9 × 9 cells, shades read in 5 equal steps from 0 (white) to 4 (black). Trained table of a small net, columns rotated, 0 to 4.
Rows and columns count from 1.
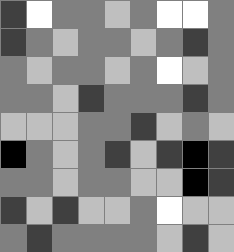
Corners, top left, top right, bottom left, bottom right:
3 2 2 1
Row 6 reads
4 2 1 2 3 1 3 4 3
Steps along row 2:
down down up same down up up down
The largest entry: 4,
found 3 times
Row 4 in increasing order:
1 2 2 2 2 2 2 3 3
